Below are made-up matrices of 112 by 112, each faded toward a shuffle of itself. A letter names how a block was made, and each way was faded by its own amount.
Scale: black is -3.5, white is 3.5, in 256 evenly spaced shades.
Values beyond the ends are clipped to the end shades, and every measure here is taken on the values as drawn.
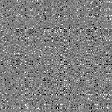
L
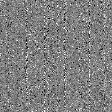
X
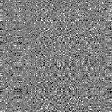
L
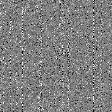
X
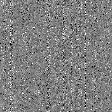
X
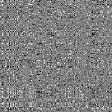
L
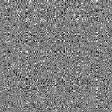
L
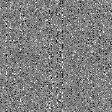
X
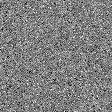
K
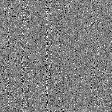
X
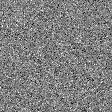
K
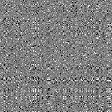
L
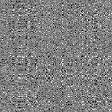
L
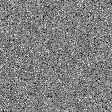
K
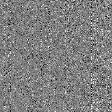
X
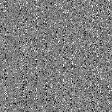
X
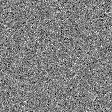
K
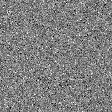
K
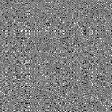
L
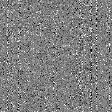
X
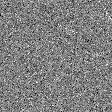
K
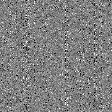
X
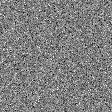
K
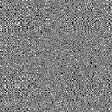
L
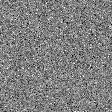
K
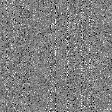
X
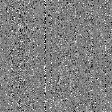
X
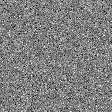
K
